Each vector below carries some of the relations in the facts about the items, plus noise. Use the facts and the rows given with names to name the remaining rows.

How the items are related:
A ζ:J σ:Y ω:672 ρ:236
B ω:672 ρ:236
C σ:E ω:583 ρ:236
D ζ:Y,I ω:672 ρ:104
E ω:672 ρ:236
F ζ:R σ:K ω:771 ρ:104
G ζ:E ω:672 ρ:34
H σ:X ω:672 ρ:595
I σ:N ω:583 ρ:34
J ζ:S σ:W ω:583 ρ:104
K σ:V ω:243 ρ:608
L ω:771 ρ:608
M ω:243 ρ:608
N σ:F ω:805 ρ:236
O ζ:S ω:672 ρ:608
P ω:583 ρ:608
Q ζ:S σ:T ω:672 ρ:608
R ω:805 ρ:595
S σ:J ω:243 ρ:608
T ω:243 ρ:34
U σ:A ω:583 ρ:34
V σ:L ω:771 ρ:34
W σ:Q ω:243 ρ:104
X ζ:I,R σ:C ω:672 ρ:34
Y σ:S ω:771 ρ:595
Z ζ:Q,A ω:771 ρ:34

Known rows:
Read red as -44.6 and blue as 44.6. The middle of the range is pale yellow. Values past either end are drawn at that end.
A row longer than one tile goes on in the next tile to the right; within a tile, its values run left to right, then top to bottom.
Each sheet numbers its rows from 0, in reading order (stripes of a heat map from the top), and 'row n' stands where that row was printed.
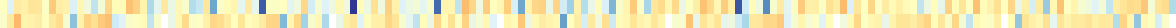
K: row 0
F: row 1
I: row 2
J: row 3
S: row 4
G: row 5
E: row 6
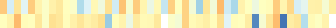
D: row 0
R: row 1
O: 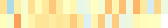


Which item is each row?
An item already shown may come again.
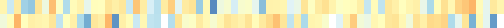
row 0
N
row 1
Z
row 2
L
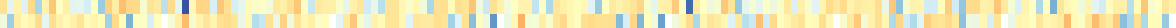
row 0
E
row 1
P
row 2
L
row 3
L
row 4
U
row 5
T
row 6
V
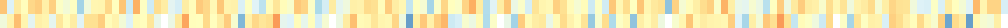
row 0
Q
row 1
K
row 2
K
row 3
H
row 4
M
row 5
X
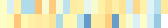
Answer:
N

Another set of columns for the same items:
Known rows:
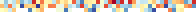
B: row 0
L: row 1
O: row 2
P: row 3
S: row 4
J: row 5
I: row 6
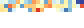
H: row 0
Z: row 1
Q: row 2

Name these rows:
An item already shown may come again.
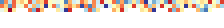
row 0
F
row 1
K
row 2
C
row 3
A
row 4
T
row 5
W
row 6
K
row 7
P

